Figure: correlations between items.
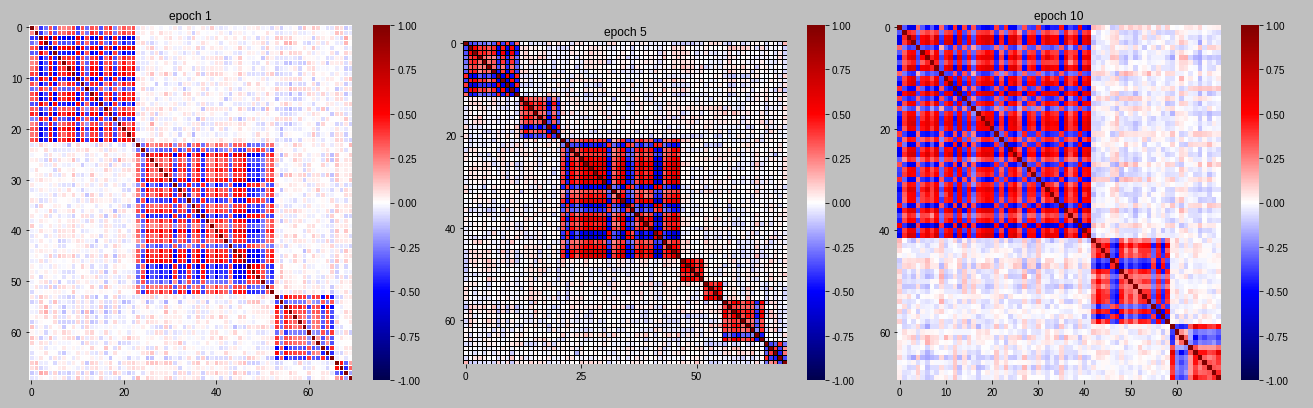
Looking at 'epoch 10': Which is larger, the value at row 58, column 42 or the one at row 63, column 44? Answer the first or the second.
the first
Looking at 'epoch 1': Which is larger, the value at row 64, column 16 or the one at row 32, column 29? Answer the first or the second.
the second
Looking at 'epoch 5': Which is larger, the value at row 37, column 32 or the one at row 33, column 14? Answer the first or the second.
the first
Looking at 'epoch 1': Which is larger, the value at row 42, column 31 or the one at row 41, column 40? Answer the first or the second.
the second
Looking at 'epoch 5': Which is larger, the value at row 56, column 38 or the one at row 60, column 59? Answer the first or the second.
the second
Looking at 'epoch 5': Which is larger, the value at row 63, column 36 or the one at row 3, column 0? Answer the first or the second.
the first
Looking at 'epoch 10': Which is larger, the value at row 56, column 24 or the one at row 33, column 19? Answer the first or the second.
the second
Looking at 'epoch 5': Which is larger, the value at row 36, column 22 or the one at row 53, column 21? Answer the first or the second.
the first
